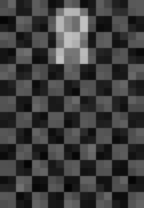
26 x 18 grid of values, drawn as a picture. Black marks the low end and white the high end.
Ninth with the highest average: top middle. Odd patch: higher, in the top middle. Roughest part: top middle.
